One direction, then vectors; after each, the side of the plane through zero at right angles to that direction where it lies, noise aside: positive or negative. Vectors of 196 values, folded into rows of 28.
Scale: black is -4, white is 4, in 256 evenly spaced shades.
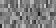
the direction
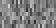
positive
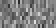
negative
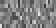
negative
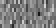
positive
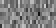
positive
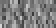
negative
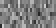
positive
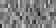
positive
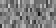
positive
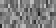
positive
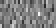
negative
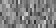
positive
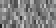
positive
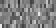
negative
